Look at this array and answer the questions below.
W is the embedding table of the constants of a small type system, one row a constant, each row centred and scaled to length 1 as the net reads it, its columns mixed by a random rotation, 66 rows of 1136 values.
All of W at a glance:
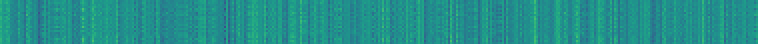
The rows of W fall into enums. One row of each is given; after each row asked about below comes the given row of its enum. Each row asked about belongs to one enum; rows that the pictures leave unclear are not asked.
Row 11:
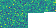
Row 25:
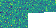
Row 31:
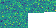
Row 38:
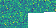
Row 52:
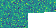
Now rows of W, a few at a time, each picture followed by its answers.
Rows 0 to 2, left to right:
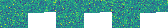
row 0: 11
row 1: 38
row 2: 25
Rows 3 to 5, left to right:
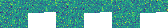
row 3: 25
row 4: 25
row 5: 38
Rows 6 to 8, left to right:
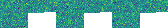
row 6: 52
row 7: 25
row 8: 31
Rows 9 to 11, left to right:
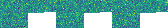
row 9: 52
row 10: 38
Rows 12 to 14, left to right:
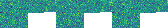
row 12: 25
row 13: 11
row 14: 25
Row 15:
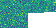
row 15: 11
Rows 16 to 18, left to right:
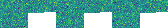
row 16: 52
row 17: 25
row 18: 31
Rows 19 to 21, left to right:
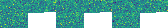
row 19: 11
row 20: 38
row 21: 31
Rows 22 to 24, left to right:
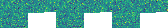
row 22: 52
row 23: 52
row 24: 38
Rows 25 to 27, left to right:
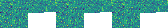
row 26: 25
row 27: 25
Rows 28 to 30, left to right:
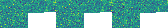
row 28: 11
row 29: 11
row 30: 25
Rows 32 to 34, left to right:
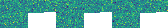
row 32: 38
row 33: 25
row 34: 31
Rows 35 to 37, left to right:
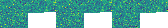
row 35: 11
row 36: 11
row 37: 52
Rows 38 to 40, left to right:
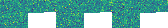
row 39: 11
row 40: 25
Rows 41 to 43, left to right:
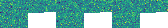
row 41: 25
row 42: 31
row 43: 38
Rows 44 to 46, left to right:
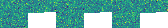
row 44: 52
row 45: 25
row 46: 38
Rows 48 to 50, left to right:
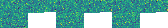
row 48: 52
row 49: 38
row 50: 38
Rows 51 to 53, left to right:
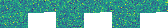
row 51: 38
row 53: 11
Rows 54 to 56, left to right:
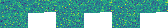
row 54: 31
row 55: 11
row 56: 11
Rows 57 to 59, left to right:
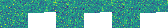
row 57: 11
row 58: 25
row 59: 25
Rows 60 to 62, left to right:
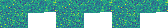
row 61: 11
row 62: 11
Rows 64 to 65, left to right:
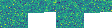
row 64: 11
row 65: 31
